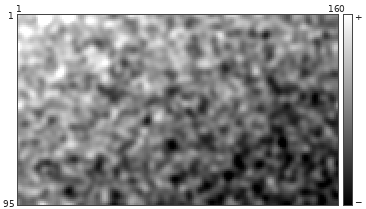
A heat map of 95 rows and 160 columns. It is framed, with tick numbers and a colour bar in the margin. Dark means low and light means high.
Stripes: none. Slope: up to the top left. Grain: blotchy. Mirror symmetry: none. Ninth with the highest average: top left. Ninth with the lowest average: bottom right.
